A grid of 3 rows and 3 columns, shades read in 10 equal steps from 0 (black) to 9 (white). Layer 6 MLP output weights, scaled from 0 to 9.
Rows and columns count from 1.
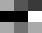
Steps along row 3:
down up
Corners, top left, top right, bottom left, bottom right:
6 2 6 6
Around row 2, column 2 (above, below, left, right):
3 4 0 9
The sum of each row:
11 9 16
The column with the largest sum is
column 3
